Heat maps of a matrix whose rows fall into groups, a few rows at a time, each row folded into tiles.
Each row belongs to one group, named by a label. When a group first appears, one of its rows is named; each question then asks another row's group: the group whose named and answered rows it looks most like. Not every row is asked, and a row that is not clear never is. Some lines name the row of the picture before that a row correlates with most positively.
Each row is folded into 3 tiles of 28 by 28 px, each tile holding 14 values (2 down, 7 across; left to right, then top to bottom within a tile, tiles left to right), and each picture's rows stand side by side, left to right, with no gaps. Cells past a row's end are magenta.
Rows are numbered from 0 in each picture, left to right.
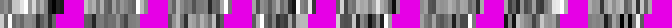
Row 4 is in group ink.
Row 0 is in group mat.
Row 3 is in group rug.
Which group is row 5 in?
ink
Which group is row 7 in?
ink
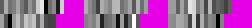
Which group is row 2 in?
mat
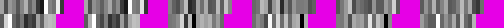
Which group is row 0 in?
rug
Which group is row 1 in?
rug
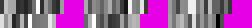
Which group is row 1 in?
rug
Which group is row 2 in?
mat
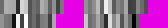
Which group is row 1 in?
mat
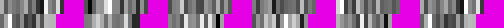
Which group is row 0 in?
rug
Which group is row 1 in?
mat
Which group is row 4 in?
mat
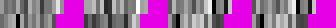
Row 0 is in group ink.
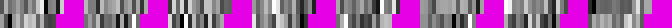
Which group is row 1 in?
ink
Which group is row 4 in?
rug
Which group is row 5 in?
ink
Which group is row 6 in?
mat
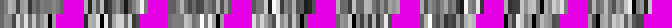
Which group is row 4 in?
ink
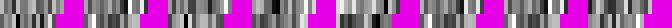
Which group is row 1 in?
rug
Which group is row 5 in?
rug
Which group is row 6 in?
rug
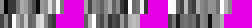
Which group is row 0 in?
mat
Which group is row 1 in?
rug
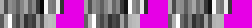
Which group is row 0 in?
rug
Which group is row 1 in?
rug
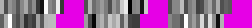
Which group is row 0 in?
rug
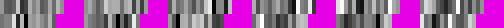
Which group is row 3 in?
rug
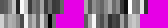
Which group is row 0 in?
mat
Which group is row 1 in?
rug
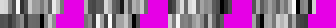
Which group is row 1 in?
mat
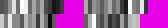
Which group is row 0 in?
mat
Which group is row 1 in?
rug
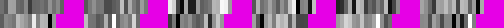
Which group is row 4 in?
mat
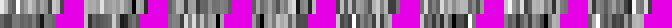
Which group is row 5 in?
ink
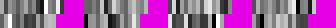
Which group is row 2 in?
ink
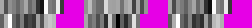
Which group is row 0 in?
rug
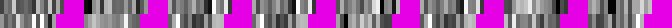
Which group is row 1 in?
mat
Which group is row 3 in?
rug
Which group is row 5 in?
rug
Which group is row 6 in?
mat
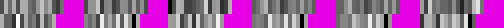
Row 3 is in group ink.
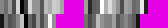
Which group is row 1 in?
mat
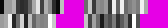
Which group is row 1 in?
ink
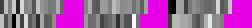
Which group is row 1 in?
ink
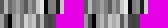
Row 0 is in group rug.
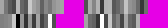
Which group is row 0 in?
ink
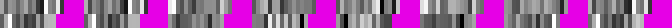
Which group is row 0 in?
rug
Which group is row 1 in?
rug
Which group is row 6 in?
ink
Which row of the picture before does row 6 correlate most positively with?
0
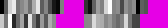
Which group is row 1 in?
mat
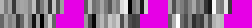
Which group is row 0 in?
ink
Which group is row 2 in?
rug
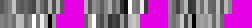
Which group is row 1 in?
rug
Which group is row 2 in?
ink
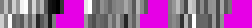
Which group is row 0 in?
mat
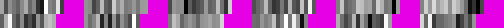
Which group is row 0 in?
rug
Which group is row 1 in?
ink
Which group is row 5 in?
mat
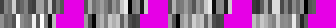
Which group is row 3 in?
mat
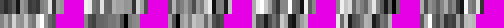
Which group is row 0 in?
mat
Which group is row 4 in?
mat
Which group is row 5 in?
rug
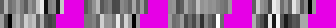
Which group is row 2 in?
ink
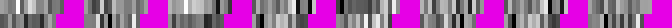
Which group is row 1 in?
ink
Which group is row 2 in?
mat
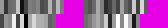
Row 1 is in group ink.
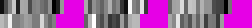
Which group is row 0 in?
mat
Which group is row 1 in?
rug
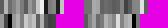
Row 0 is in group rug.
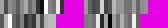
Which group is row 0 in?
rug
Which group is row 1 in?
ink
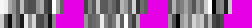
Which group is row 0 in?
mat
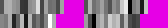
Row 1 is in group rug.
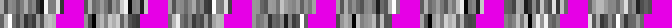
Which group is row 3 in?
ink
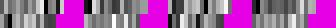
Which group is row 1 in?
mat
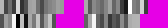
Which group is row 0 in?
ink
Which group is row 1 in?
rug
